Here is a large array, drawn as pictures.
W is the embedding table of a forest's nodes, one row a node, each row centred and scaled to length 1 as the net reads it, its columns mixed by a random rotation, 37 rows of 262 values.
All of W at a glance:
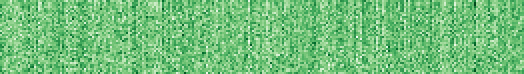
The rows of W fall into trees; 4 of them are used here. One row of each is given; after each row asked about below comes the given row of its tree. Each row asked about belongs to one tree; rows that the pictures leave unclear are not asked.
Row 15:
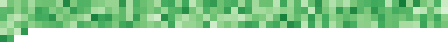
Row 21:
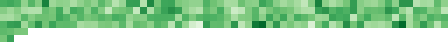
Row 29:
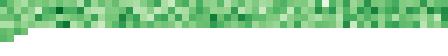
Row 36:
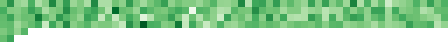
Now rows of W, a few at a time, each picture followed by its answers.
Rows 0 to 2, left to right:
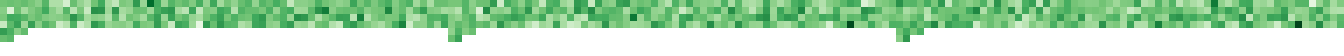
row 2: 21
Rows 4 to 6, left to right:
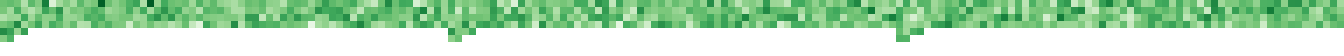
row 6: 15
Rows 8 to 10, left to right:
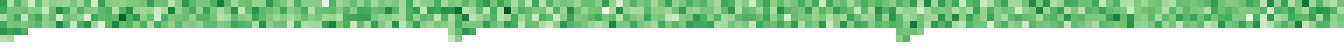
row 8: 29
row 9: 29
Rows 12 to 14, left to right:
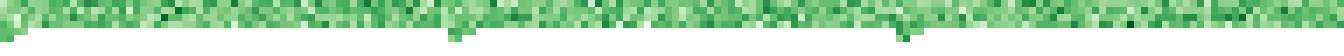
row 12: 15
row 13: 21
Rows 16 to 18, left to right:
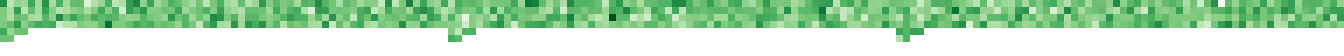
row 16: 21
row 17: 15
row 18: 29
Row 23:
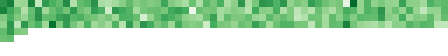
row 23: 36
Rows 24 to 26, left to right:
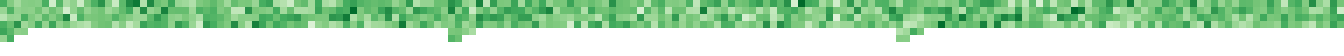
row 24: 21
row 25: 36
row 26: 15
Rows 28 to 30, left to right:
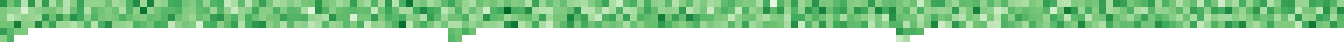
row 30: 29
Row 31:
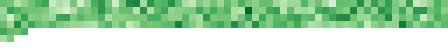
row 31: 21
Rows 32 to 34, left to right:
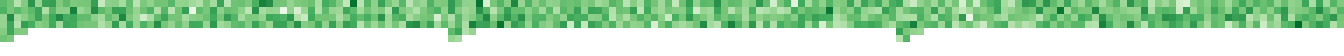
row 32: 36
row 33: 36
